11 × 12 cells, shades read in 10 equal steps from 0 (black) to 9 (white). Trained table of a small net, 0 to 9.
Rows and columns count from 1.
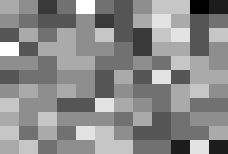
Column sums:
62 54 50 53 61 55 50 45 58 58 49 49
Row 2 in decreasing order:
8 6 6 5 5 4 4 3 3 3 3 2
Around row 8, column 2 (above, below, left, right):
6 5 7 5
